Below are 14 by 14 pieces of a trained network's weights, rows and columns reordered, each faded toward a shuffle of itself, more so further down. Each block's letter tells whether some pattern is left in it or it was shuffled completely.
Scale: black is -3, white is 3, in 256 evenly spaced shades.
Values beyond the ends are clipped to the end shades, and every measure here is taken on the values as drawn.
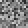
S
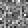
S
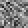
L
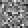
S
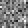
L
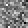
S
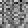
L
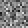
L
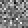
S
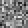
L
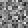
L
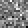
S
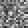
S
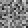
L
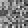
L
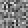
L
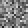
S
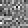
L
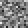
S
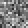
S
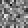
L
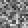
S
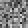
L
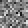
S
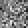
S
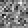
S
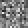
L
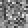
S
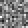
S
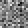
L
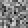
S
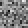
S
